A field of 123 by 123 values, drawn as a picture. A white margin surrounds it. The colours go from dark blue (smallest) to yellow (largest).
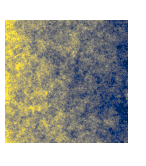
Average level on the scale: 50%. Grain: blotchy. Slope: up to the left.
